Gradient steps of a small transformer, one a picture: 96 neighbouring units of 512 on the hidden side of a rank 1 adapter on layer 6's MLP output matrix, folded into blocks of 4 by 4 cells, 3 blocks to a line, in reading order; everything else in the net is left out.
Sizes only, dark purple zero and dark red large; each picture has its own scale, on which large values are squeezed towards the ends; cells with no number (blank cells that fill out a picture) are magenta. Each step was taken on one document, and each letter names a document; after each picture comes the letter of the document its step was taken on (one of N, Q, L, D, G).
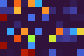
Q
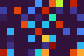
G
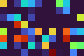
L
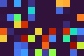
L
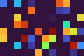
L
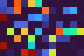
Q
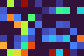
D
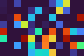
L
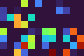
D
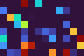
D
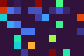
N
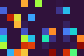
D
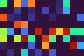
L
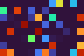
G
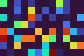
L
